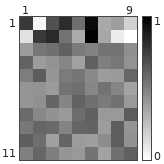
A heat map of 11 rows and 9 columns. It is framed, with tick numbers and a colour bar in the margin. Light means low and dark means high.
The top middle is the ninth with the highest average. The top right is the ninth with the lowest average. Values change most from cell to cell in the top left. A horizontal seam about 20% of the way down splits the table, and the bottom part is calmer.
